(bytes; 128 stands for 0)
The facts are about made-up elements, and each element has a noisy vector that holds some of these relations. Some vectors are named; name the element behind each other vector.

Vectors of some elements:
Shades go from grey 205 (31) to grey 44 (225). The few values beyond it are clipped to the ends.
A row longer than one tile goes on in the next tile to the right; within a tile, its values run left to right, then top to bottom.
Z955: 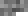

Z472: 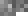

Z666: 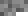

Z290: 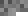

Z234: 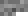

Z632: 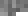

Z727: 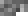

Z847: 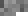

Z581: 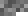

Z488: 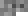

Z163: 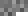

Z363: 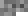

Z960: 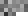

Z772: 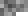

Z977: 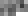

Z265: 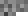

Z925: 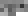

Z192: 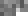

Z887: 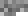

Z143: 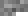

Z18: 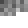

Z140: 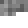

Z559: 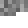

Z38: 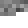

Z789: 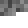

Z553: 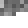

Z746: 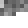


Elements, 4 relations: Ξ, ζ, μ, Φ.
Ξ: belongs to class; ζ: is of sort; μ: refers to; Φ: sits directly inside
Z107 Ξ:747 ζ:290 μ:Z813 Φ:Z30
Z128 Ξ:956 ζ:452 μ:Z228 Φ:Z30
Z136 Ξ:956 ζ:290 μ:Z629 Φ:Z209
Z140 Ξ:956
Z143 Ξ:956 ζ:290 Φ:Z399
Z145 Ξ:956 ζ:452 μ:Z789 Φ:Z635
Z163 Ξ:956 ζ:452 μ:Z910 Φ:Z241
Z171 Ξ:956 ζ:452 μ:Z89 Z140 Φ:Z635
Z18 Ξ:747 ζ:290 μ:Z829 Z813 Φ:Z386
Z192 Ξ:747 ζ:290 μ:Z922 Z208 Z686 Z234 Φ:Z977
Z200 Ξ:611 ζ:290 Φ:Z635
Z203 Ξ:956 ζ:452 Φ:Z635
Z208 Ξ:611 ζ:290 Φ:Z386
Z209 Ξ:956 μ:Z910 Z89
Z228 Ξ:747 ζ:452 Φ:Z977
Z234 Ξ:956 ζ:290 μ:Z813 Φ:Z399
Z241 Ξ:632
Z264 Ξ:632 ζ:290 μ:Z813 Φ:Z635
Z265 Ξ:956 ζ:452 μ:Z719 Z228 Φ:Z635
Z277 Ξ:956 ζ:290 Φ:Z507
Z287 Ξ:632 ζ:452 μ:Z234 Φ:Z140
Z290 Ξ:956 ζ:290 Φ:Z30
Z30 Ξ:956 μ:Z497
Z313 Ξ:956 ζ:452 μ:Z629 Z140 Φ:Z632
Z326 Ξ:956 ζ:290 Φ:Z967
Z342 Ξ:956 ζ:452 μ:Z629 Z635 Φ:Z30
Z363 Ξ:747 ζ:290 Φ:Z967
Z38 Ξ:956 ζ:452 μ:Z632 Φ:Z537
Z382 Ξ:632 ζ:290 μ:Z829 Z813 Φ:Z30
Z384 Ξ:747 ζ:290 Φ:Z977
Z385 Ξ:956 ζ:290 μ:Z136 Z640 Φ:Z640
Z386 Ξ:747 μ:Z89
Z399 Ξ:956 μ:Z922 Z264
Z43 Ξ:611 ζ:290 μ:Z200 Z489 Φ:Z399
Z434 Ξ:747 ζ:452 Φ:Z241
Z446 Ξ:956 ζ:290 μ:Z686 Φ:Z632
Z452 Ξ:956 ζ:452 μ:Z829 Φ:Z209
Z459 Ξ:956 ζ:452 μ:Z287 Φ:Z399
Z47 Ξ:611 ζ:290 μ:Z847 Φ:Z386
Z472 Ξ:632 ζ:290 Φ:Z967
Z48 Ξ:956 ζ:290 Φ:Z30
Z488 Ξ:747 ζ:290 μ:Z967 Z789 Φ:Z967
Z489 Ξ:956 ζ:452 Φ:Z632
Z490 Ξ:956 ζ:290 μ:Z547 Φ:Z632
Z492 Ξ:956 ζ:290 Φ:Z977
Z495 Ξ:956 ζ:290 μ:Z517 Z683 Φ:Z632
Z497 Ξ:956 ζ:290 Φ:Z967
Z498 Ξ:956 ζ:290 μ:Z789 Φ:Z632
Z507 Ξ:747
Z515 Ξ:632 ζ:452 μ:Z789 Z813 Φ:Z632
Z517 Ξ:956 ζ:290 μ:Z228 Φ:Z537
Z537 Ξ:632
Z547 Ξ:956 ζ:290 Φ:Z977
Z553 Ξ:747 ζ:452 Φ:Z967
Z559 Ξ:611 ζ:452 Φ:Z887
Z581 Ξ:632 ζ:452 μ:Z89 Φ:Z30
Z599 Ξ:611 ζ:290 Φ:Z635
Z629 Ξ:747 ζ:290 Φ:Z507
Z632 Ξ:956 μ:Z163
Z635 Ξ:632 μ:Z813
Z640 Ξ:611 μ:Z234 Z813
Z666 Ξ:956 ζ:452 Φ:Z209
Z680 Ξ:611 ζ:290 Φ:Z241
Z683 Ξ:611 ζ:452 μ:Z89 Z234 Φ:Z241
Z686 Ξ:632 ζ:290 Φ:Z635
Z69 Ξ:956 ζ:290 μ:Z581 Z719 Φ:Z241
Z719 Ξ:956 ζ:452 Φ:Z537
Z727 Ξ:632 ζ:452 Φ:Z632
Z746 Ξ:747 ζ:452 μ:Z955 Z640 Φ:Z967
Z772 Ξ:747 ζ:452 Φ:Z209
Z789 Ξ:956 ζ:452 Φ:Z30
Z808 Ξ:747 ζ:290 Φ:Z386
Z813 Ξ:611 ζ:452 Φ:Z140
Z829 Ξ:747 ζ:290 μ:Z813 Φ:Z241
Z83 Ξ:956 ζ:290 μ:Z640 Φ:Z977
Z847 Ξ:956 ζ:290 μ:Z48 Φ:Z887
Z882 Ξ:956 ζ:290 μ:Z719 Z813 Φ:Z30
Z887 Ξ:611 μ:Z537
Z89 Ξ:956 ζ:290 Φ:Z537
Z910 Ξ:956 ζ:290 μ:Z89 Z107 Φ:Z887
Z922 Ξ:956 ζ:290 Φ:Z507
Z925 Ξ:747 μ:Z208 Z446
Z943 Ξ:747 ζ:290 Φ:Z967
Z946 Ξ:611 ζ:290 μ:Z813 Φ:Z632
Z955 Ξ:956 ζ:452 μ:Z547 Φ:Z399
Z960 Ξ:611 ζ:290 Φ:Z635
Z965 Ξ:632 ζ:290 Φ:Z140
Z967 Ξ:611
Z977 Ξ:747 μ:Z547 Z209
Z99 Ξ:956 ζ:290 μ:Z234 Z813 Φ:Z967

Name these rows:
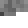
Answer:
Z228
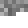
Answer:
Z640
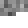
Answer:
Z683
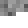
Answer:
Z680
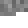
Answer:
Z965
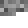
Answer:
Z89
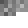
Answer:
Z208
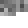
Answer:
Z386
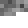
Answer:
Z107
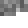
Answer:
Z384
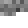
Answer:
Z537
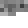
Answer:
Z507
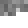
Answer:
Z829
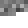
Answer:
Z719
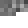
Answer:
Z489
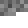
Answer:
Z342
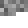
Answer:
Z517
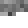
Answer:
Z241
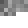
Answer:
Z47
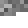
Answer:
Z497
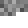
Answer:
Z69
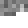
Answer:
Z946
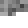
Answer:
Z399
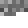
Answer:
Z635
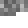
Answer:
Z813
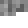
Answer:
Z209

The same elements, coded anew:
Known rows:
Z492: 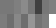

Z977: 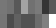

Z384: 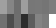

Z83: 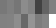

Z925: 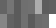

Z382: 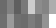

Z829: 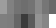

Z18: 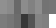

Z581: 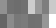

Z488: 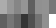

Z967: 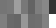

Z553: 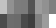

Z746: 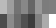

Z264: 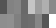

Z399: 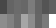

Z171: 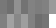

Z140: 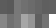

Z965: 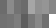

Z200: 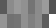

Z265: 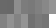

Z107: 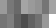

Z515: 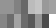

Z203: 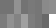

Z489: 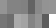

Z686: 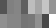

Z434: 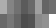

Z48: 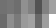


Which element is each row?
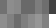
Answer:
Z680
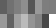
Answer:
Z632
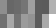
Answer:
Z342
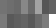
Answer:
Z386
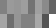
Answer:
Z946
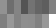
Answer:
Z163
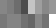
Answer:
Z287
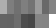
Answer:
Z772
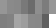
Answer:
Z313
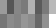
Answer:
Z789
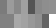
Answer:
Z490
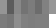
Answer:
Z719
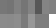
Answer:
Z234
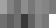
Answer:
Z629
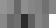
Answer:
Z192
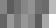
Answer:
Z128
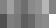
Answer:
Z472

